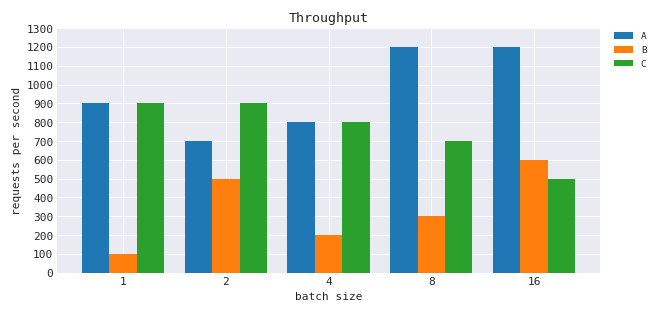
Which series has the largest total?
A
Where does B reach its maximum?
16
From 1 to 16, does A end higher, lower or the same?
higher
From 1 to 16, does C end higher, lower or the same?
lower
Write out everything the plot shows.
Title: Throughput
x-axis: batch size, ticks 1 2 4 8 16
y-axis: requests per second, ticks 0 100 200 300 400 500 600 700 800 900 1000 1100 1200 1300
Legend: A, B, C
Values:
A: 900 700 800 1200 1200
B: 100 500 200 300 600
C: 900 900 800 700 500
